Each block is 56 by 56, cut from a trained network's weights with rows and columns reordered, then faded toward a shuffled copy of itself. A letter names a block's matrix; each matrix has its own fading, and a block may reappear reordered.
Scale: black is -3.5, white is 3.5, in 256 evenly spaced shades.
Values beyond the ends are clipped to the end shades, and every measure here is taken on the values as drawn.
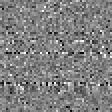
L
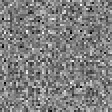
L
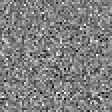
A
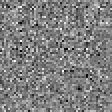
A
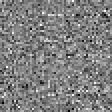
A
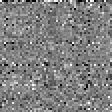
L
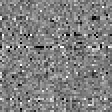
L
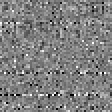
L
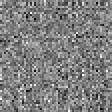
L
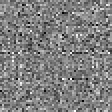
A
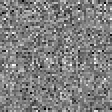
A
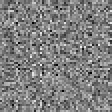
L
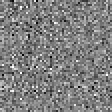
A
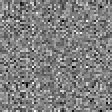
L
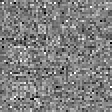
A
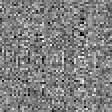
L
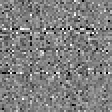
L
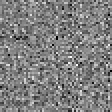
L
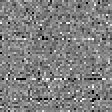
L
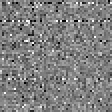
L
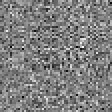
L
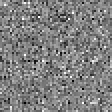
A
